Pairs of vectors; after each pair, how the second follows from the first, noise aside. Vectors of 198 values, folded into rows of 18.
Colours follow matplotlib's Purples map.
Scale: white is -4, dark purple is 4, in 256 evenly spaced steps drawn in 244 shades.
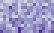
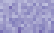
shrunk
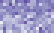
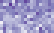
copied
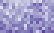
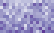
copied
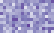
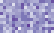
copied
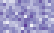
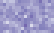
shrunk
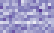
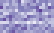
copied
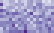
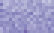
shrunk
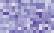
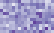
copied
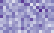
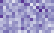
copied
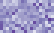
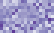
copied
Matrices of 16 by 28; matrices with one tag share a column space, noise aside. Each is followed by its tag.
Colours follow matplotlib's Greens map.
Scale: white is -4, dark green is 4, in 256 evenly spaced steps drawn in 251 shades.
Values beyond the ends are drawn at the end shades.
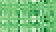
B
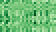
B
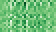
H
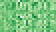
H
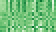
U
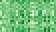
B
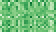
H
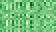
H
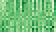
U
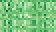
H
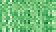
B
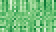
U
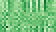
U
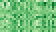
H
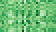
B
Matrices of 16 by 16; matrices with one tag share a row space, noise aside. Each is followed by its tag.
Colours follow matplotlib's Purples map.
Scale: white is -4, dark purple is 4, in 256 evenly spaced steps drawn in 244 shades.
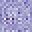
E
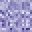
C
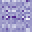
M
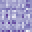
M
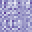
E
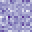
C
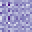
C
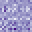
E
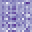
M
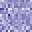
C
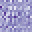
E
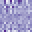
E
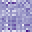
M
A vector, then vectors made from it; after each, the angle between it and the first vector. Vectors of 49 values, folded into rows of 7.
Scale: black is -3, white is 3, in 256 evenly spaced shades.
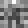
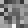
orthogonal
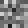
partly aligned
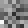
partly aligned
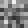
nearly parallel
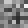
partly aligned
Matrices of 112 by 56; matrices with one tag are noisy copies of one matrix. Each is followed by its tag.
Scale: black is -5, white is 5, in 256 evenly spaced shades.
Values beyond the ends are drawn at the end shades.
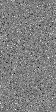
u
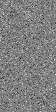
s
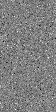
u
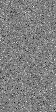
s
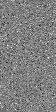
u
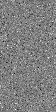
u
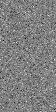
s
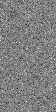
s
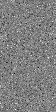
u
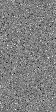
u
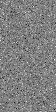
s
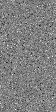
u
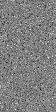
u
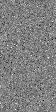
u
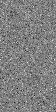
s
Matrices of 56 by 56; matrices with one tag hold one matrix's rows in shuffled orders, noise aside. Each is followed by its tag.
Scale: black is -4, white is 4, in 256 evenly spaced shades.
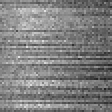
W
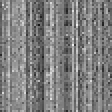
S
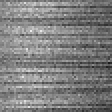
W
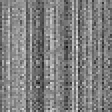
S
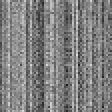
S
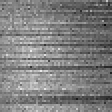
W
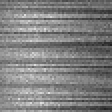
W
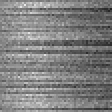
W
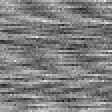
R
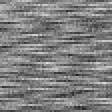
R
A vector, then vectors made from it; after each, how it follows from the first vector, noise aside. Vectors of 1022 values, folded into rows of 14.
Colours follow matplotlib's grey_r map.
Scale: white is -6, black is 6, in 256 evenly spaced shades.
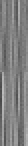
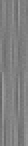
shrunk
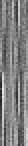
scaled up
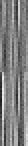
scaled up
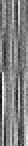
scaled up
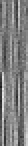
scaled up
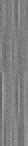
shrunk
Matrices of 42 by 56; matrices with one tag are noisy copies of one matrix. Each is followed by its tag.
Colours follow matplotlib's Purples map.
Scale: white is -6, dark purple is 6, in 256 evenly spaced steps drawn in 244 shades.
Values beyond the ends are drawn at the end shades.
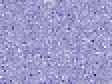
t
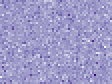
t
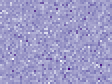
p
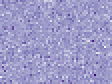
t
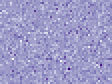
p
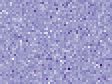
p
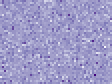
t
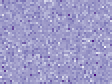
t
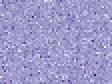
t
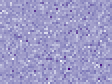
p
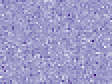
t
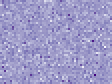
t
